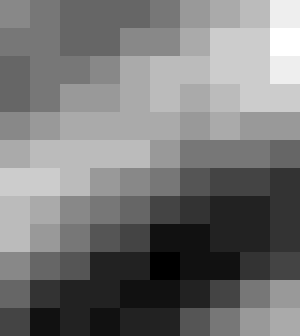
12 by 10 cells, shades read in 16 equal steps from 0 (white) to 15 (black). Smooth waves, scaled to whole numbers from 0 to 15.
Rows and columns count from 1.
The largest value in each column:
11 14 13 14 14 15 14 14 13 12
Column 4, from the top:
9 9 7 6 5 4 6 8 10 13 13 14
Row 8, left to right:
4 5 7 8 9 11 12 13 13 12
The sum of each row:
66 59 52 53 56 60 75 94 105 118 113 107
